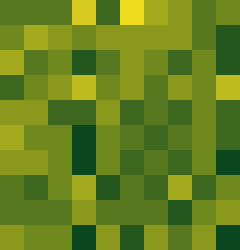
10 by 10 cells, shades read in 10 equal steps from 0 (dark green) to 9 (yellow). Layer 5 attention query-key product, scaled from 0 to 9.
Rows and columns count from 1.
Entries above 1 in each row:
10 9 8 10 10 9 8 9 9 7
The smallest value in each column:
2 2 2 0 1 1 2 1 2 0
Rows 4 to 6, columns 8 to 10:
5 4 7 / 2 4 2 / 3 4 2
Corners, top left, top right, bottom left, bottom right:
3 4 5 0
